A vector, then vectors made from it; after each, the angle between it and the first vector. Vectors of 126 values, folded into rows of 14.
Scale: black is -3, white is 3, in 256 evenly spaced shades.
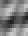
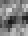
nearly parallel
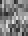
partly opposed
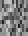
orthogonal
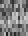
partly opposed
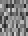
orthogonal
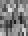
partly aligned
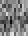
partly aligned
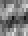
nearly parallel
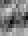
nearly parallel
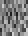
orthogonal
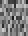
orthogonal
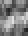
nearly opposite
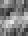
nearly opposite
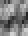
nearly parallel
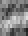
nearly opposite
